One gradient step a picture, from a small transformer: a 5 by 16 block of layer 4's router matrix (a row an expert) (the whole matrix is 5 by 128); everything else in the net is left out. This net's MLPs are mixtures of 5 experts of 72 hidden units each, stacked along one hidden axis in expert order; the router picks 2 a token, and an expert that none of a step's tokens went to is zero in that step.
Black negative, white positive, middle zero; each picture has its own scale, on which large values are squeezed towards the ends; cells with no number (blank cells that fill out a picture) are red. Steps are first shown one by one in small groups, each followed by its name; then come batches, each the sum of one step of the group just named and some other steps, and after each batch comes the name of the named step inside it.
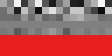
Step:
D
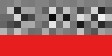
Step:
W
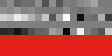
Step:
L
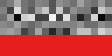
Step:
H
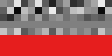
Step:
D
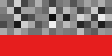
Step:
W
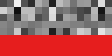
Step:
H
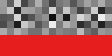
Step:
W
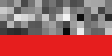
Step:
L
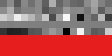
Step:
L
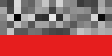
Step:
H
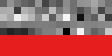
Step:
L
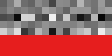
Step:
H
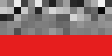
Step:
D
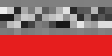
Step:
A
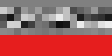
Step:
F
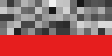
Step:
A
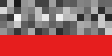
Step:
F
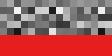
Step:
F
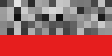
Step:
A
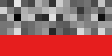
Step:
A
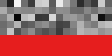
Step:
F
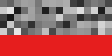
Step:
F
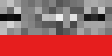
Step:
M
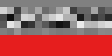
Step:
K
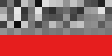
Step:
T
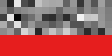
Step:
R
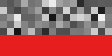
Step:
R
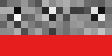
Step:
T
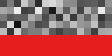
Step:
T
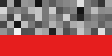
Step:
T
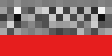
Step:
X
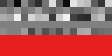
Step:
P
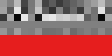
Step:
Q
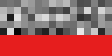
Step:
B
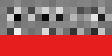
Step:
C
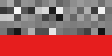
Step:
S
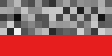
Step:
X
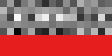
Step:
B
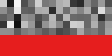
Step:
X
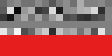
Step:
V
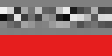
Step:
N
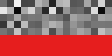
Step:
N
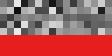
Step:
V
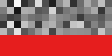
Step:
V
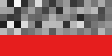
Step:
V
